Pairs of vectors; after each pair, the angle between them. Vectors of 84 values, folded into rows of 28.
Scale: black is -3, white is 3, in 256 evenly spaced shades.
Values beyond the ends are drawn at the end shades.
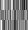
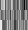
nearly parallel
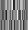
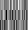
partly aligned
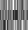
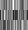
nearly parallel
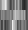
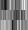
nearly opposite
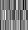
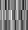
partly aligned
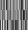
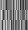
partly aligned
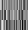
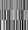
nearly parallel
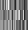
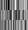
nearly opposite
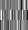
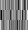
nearly opposite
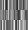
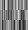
nearly opposite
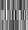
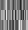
nearly parallel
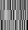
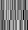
partly aligned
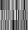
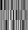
partly aligned
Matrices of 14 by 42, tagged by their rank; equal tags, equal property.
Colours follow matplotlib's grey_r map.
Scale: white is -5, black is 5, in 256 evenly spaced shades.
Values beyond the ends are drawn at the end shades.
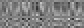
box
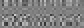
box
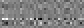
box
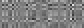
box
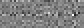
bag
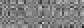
bag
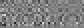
bag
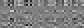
bag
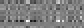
box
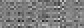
bag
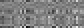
box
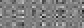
box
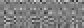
bag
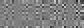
box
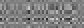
box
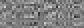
bag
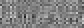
bag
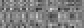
bag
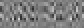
box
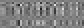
box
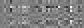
bag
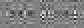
box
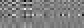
box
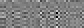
box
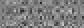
bag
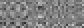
bag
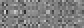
bag
